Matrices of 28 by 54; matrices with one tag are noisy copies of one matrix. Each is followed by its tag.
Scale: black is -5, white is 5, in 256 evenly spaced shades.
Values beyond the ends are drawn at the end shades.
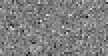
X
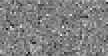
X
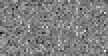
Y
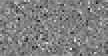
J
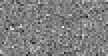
X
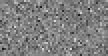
J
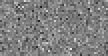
J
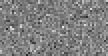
X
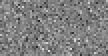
J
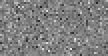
J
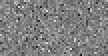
J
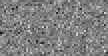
Y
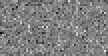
Y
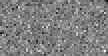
Y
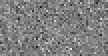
J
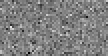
X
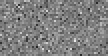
J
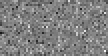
Y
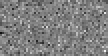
Y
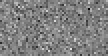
J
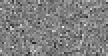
X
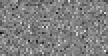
Y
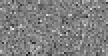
X
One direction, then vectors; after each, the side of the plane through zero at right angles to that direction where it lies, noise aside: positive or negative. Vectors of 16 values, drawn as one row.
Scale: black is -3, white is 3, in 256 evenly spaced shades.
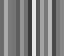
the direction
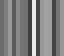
positive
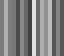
positive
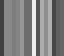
positive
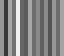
negative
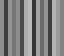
negative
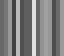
positive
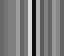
negative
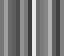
positive
